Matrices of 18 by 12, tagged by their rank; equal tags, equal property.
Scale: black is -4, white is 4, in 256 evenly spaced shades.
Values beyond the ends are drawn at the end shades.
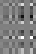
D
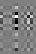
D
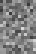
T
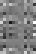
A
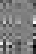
A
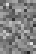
T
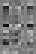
A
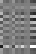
D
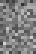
T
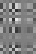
D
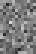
T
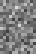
T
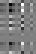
D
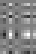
D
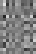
A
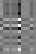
D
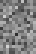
T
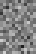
T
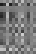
A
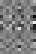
A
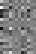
A
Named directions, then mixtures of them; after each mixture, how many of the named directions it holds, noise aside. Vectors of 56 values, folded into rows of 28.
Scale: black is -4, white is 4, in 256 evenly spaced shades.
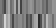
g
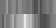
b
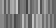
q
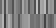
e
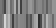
one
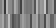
three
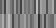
two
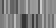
two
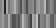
three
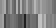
two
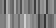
three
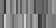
two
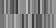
one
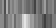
three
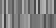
one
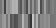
two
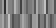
three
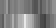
one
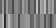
one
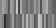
two
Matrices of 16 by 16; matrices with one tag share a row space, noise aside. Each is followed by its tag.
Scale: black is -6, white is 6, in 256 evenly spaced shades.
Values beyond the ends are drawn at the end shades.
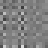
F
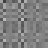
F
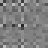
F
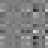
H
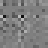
F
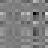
H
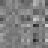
H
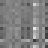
H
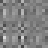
F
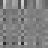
F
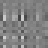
F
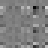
H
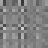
F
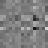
H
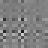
F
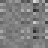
H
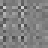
F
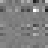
H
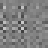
F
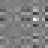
H
